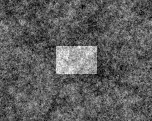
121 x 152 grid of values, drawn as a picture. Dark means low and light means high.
The field is mottled with small blotches. In the centre lies a patch that is higher than the rest. The centre is the ninth with the highest average. No overall slope runs across the table.
